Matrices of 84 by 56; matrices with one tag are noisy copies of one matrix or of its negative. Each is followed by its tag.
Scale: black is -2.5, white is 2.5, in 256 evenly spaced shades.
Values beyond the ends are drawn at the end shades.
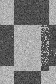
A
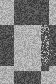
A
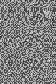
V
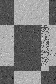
A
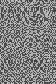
V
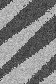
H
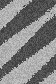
H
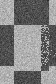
A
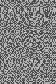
V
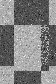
A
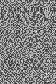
V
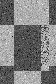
A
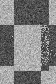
A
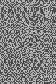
V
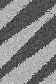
H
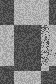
A
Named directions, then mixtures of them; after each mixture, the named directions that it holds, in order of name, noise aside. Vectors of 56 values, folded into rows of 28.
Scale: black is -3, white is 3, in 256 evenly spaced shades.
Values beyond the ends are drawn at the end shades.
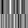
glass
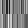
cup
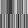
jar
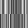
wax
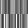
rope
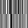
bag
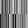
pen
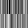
bag, cup, rope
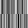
glass, jar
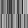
bag, glass, jar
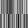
jar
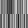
jar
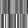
rope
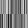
cup, wax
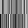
pen, wax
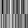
cup, glass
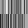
cup, pen, wax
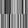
jar, rope, wax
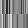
cup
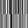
bag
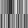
jar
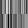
cup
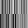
pen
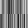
jar, rope, wax
